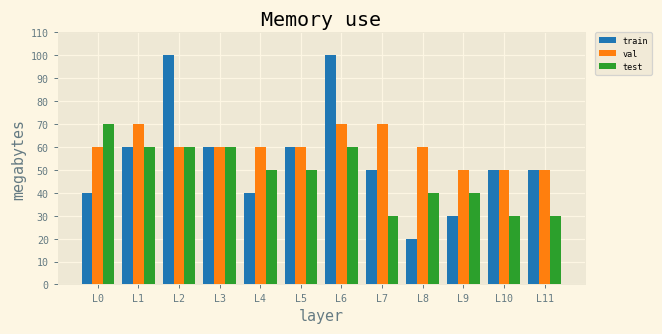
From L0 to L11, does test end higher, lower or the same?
lower
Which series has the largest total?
val
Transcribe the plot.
Title: Memory use
x-axis: layer, ticks L0 L1 L2 L3 L4 L5 L6 L7 L8 L9 L10 L11
y-axis: megabytes, ticks 0 10 20 30 40 50 60 70 80 90 100 110
Legend: train, val, test
Values:
train: 40 60 100 60 40 60 100 50 20 30 50 50
val: 60 70 60 60 60 60 70 70 60 50 50 50
test: 70 60 60 60 50 50 60 30 40 40 30 30
